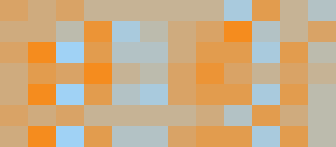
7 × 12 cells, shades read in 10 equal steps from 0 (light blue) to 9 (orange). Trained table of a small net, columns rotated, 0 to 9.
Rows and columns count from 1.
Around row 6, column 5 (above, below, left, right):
2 2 4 4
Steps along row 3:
up down up down same up up same down up down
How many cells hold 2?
8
